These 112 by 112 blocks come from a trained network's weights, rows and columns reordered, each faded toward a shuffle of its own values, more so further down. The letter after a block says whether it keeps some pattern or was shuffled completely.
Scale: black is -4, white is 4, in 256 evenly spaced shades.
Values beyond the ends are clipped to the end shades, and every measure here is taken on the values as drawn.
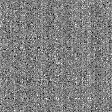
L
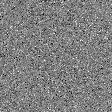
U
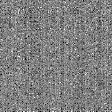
L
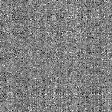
L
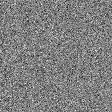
U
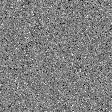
U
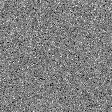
U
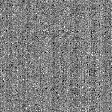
L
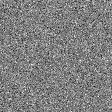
U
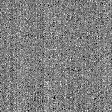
L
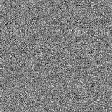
L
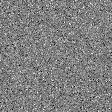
U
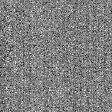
L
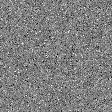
U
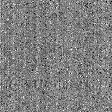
L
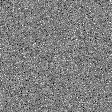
U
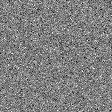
U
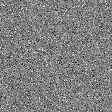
U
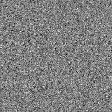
L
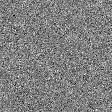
U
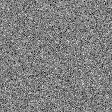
U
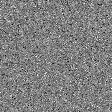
U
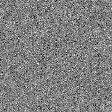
L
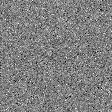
U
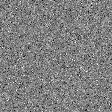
U
